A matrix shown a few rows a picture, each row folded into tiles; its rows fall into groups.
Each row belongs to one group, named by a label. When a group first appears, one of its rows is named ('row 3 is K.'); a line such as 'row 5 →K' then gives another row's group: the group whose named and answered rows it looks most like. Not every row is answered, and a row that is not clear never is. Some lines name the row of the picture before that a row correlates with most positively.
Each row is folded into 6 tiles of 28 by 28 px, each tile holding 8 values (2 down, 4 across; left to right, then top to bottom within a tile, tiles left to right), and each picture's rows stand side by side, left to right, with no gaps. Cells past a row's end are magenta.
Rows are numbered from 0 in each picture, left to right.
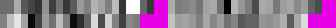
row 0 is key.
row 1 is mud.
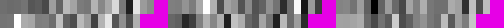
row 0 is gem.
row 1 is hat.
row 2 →gem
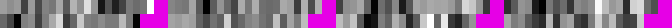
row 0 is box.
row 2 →key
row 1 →gem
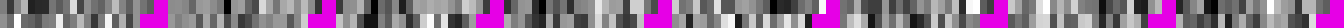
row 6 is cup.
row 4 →box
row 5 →key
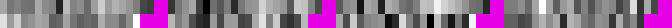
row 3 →hat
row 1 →key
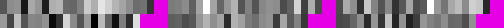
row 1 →hat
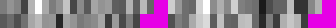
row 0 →hat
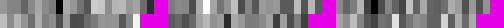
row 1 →hat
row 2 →gem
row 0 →mud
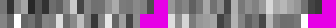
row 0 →gem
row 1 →mud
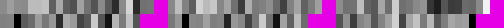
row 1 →hat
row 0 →hat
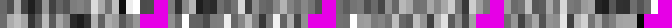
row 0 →key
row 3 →box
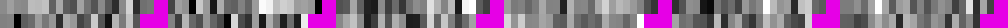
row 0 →hat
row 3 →mud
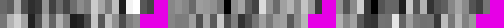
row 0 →key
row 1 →mud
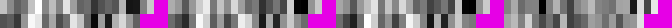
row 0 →cup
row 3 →gem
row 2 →cup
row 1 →cup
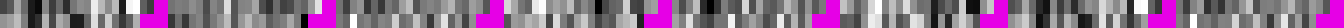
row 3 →cup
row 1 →box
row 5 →cup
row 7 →gem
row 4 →gem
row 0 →key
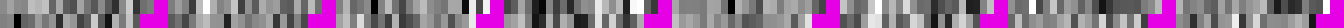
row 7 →box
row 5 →cup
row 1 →hat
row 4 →mud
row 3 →key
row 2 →gem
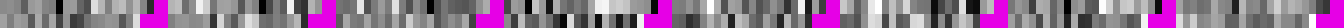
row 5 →cup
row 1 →cup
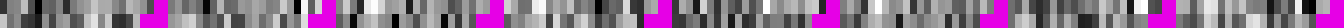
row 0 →key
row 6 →key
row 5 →hat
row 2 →hat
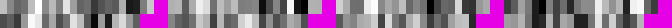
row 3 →key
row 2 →cup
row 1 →cup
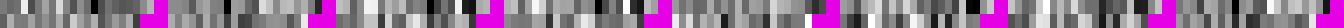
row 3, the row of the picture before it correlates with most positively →1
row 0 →box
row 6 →cup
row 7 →mud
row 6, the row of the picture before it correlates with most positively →0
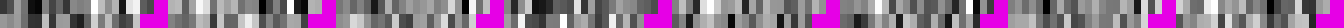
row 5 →hat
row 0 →key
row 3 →gem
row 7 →cup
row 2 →gem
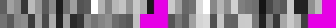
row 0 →mud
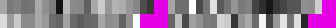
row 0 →mud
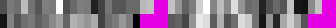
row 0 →box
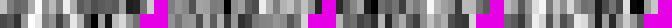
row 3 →cup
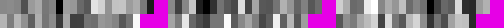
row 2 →cup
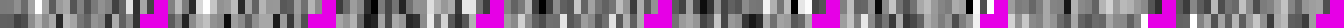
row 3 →gem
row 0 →hat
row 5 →gem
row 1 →hat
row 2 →key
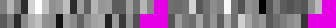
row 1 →box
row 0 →hat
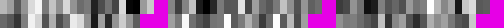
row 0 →cup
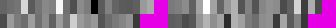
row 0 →box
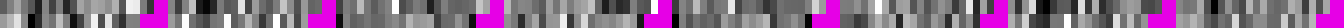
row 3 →box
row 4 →box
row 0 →key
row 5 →hat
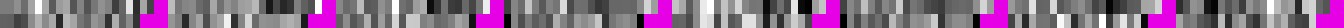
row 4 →cup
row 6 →box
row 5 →box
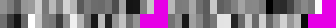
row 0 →cup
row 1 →box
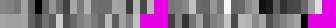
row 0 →gem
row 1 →box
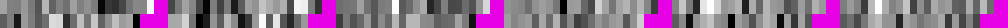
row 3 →mud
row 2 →box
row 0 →box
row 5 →hat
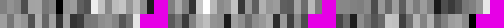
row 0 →mud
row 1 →hat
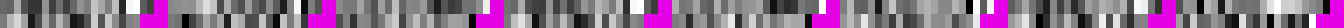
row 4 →box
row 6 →key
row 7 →mud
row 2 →box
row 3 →key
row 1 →hat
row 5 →gem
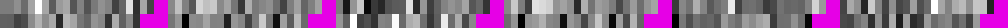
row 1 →hat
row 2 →gem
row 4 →box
